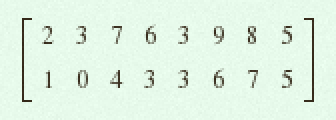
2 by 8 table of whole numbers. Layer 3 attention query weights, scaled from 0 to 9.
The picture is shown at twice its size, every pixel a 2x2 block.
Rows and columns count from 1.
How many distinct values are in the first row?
7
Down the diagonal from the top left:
2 0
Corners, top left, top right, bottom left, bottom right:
2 5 1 5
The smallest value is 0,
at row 2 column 2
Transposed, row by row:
2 1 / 3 0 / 7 4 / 6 3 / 3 3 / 9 6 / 8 7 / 5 5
